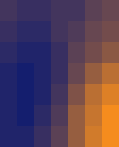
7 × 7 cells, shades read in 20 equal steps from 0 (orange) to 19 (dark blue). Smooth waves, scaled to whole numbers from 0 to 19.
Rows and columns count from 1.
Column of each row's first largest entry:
2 2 2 2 2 2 1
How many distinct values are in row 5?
6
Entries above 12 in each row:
6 5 5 4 4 4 4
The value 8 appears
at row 4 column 6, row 6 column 5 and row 7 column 5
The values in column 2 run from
16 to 19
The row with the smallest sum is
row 7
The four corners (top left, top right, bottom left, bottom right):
15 12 18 0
